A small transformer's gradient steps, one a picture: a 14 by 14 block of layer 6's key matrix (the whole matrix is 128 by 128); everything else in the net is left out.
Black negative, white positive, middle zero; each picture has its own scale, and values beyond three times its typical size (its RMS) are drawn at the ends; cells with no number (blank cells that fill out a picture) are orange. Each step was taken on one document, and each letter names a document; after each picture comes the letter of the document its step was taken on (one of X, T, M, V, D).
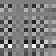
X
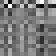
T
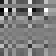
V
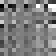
T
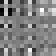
V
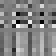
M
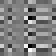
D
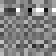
V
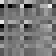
T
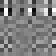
V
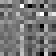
T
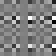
D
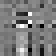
M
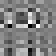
M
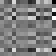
D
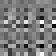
M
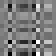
X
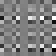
D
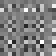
X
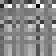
T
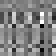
M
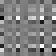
D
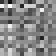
T
